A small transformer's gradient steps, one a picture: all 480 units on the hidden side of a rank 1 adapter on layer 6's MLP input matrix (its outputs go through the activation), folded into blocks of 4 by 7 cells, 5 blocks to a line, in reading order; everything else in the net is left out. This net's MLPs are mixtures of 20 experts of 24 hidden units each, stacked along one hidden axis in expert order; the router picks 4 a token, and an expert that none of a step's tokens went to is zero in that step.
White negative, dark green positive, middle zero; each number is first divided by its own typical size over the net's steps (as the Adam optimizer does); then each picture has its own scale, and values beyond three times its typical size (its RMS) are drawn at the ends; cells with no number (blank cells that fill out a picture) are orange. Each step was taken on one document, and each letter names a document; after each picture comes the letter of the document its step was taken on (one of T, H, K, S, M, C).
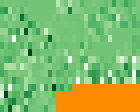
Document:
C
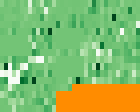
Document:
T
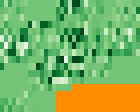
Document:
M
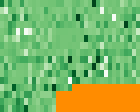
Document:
C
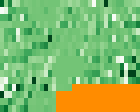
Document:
C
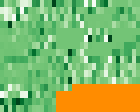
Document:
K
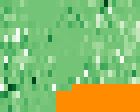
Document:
C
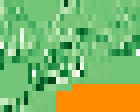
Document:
M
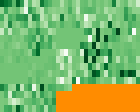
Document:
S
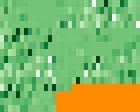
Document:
C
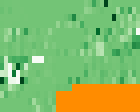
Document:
T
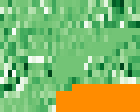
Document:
K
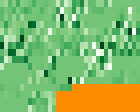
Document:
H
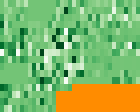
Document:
M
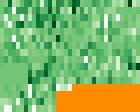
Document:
K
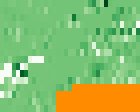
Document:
T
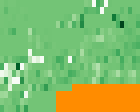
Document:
T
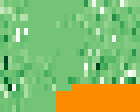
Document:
C
